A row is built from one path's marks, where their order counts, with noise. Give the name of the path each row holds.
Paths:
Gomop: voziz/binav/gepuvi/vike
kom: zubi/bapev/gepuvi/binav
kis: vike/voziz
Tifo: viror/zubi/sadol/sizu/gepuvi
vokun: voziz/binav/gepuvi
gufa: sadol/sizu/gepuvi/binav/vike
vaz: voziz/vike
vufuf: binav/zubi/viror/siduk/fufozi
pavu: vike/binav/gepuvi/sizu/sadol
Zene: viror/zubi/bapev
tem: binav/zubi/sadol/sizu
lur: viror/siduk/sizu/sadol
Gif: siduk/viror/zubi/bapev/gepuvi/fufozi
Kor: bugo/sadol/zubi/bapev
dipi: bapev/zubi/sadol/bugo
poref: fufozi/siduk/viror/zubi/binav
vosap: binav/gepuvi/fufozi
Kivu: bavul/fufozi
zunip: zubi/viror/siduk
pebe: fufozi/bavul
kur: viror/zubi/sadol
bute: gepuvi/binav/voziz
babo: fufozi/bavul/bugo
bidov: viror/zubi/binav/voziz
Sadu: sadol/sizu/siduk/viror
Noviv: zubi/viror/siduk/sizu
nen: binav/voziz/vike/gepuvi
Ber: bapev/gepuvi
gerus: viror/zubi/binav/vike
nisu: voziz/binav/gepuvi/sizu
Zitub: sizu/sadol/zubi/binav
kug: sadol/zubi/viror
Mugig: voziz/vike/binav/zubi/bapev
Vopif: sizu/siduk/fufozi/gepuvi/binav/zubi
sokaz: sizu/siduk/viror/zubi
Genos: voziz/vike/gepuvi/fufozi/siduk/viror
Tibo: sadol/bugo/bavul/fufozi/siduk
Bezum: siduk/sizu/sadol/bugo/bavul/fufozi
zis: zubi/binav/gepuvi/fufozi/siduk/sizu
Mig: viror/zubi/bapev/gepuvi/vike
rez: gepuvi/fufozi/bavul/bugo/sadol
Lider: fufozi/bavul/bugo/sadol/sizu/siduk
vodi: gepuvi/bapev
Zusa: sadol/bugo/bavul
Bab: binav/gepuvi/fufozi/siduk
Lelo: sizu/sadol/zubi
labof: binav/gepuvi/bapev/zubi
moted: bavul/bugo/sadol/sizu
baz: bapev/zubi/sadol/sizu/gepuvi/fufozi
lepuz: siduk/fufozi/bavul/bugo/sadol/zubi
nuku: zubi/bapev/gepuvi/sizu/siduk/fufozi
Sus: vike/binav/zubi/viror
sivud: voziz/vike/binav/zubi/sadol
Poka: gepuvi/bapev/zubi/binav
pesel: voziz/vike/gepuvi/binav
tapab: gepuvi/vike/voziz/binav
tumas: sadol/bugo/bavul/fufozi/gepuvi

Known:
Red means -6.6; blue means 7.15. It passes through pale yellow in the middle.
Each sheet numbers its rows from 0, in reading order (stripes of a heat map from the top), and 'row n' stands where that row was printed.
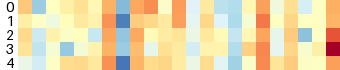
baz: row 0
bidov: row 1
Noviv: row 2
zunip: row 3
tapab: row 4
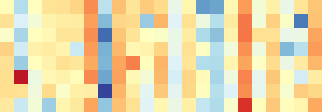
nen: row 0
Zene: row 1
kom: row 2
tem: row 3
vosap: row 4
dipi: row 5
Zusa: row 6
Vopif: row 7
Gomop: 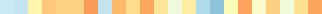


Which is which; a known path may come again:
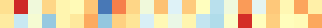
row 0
babo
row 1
Vopif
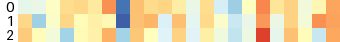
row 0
tapab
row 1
pebe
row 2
lepuz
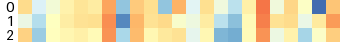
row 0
Zene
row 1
pesel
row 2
Tifo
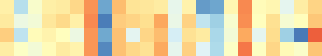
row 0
vokun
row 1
bute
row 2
lur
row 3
bidov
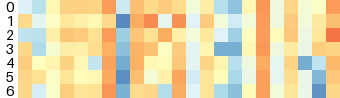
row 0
Mig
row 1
Bezum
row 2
gufa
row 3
tumas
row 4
moted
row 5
rez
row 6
vodi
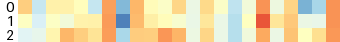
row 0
tem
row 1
Zitub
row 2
vaz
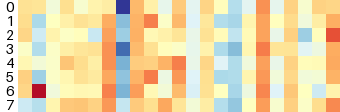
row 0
Zusa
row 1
vosap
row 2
Noviv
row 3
kom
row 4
kis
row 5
Gif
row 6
dipi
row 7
Gomop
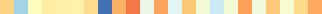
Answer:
Kivu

